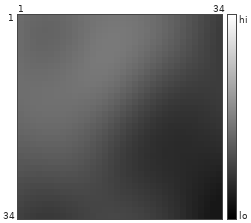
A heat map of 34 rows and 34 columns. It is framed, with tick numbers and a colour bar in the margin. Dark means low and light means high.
No single row or column stands out from its neighbours. Values rise toward the top left. The ninth with the highest average is the top middle. No regular stripes run through it. The centre is the roughest part. Neither half mirrors the other. The field is smooth, with broad soft blobs.
